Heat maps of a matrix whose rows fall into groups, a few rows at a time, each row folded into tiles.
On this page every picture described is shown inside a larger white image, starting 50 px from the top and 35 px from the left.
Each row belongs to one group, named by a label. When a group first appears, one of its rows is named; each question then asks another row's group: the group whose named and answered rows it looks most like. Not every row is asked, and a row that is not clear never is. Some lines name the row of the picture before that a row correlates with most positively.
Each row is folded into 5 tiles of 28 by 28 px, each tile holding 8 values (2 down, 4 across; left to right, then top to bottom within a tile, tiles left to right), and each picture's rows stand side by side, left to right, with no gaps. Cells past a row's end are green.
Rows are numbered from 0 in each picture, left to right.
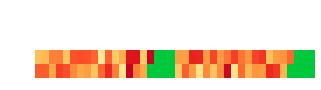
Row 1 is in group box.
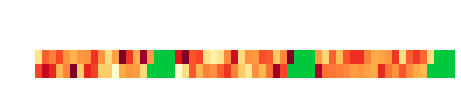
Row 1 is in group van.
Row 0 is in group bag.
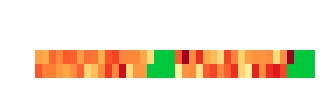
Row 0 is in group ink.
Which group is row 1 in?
van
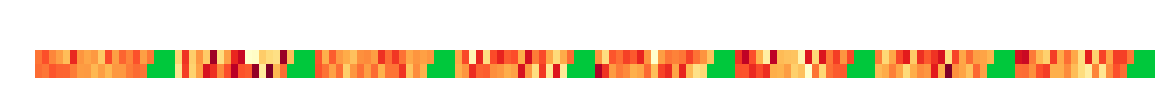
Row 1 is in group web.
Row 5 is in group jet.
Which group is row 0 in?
jet
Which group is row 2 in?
ink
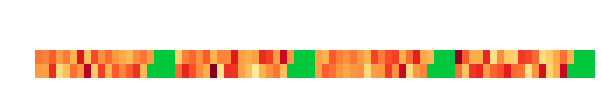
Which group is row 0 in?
box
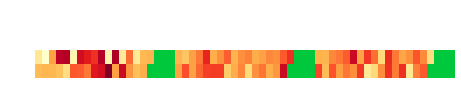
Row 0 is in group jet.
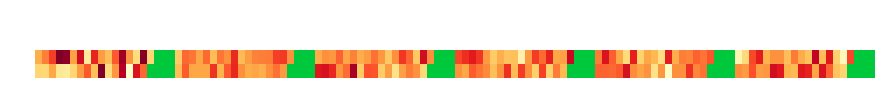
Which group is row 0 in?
box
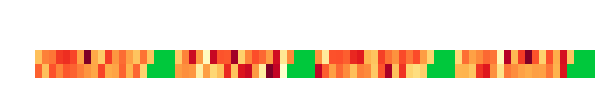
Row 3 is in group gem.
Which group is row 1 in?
box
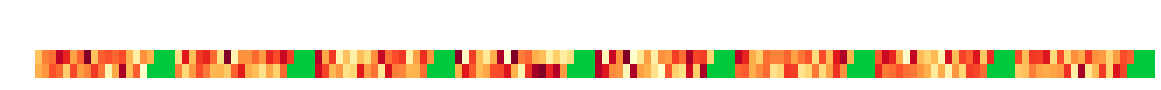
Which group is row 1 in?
gem
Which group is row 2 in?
ink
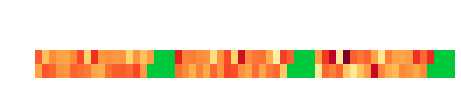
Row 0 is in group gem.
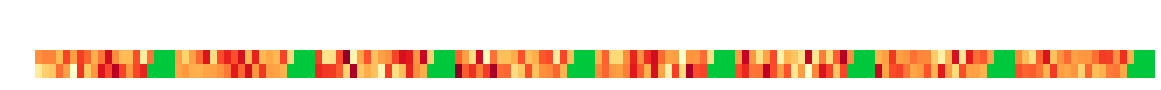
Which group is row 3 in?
bag
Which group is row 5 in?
jet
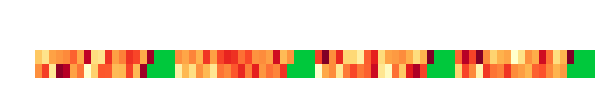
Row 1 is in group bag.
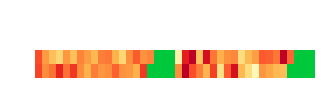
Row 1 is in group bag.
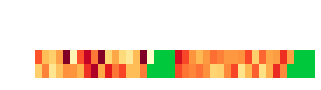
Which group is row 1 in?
jet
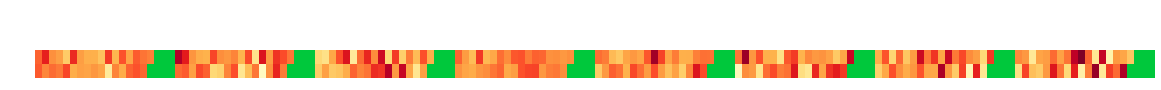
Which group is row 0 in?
jet
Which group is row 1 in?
jet
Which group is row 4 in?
van
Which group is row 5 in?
van
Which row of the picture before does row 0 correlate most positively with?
1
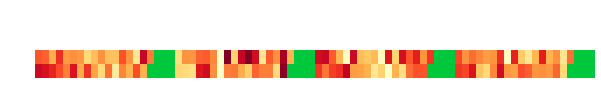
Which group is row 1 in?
gem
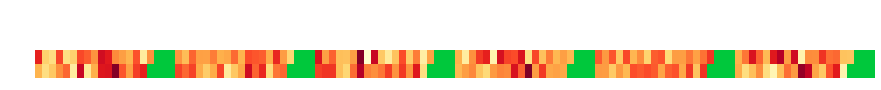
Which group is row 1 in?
ink
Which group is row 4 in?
web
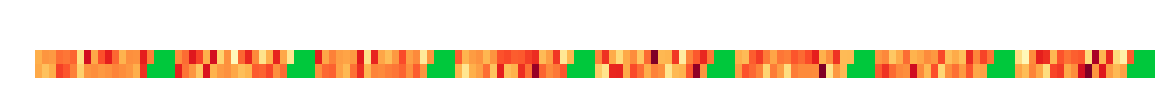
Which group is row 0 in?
gem
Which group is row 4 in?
van
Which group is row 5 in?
ink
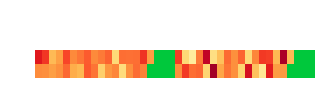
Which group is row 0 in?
jet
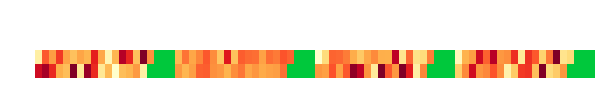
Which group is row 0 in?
bag
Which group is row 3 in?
ink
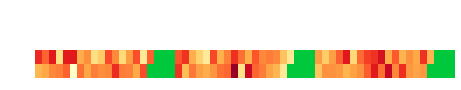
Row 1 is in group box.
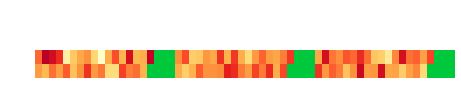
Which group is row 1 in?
web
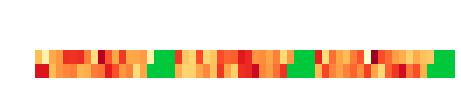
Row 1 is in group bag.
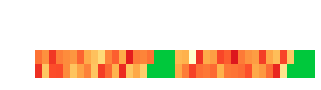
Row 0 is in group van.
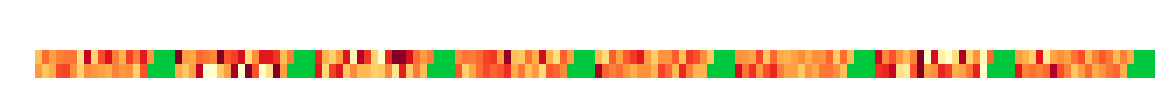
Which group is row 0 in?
gem
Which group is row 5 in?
bag
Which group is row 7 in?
bag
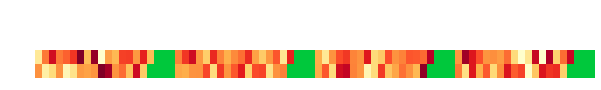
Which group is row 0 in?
box
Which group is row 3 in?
van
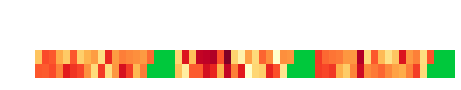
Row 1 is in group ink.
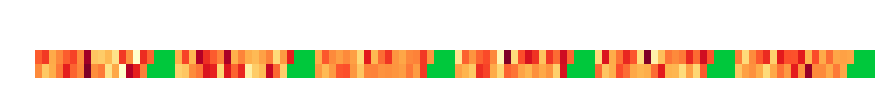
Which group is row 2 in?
gem
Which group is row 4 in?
gem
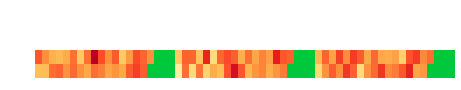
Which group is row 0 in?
van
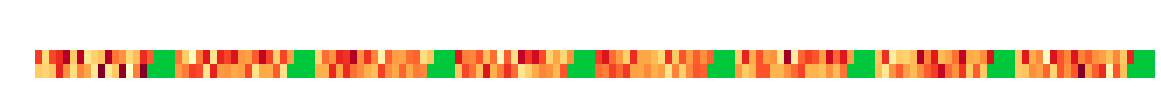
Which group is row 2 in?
ink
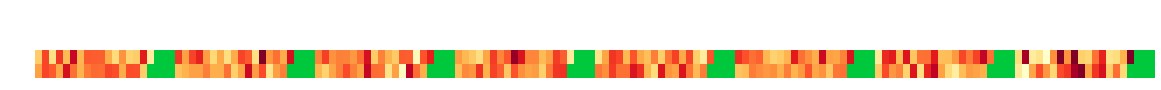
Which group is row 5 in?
van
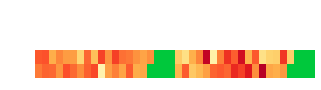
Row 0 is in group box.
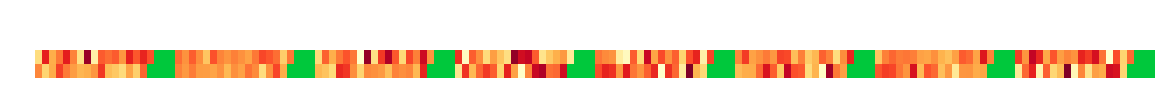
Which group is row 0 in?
gem
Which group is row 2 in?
gem
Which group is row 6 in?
bag
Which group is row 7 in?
box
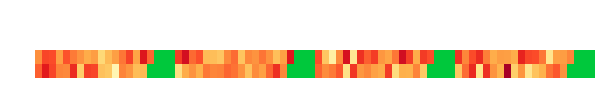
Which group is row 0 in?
bag
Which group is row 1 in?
van
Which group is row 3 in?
box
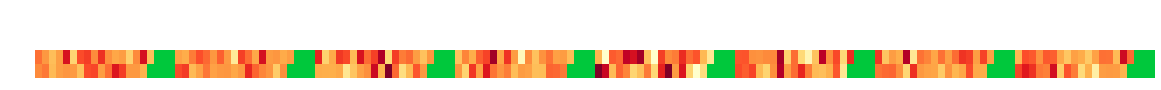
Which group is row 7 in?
bag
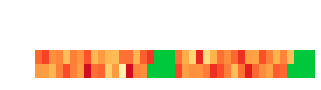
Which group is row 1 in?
bag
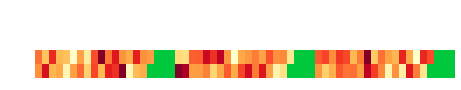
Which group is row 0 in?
ink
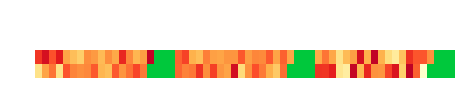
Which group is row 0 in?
van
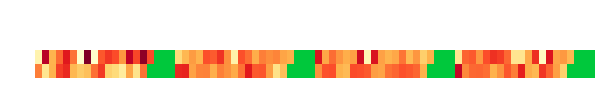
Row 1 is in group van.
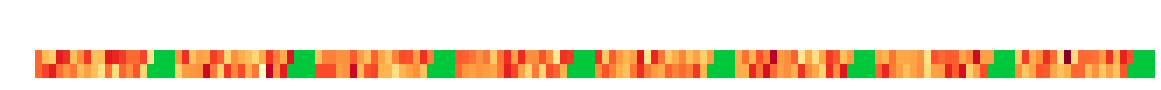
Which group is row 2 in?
bag
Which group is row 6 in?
ink
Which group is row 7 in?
gem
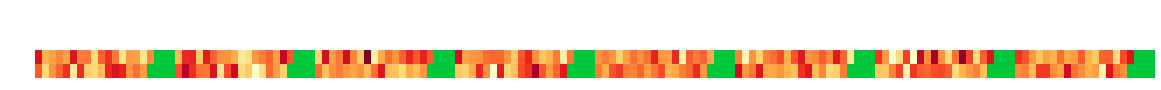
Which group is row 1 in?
bag
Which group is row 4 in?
van
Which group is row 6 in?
web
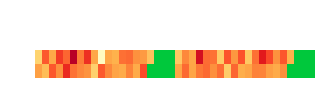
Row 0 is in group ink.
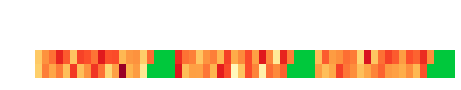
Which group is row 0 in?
ink
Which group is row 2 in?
gem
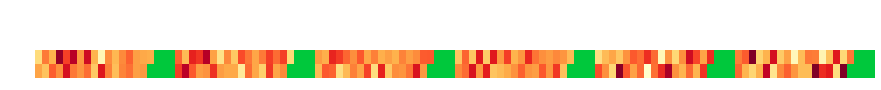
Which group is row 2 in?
box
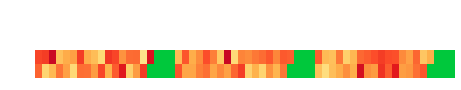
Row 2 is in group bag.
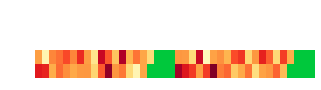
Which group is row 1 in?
bag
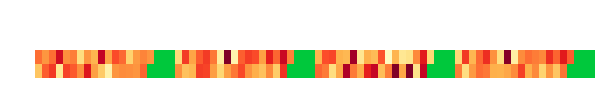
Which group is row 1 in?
gem
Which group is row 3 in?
gem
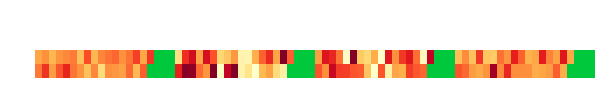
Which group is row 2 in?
jet
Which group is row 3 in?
bag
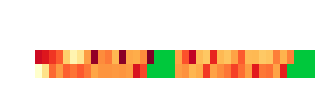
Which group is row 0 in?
van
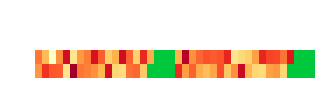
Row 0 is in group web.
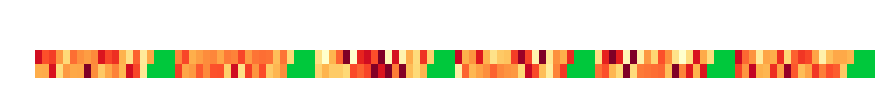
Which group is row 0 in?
box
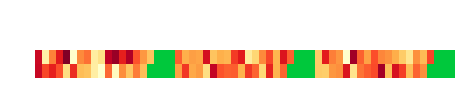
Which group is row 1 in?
web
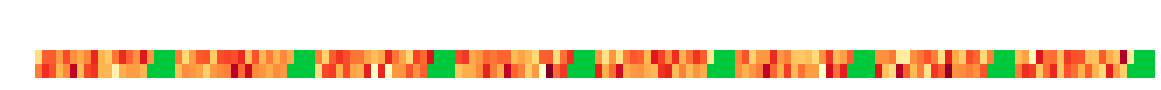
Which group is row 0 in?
bag
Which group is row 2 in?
box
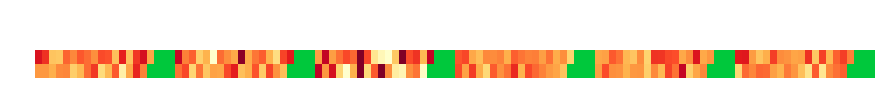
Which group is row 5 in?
jet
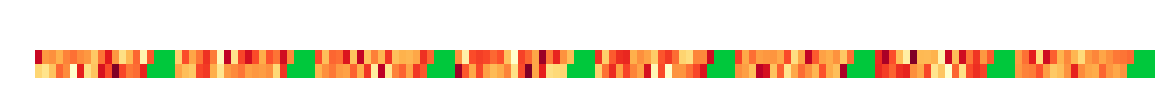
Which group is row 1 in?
gem
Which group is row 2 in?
box
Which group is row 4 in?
box
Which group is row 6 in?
jet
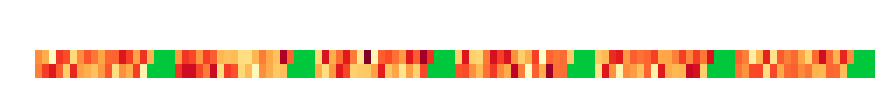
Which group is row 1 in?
bag
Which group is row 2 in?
gem
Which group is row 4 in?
box
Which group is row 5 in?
web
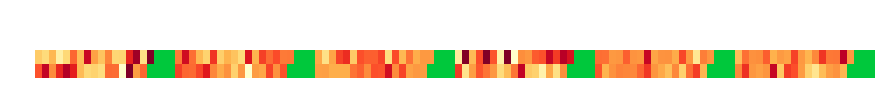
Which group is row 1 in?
jet
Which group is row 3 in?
gem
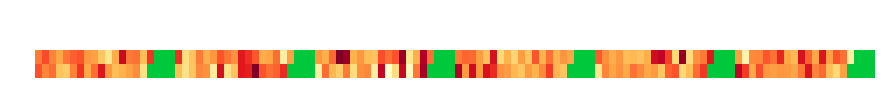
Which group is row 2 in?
box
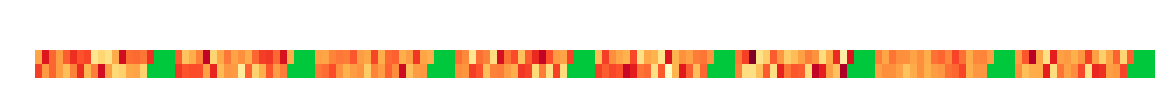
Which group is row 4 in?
jet
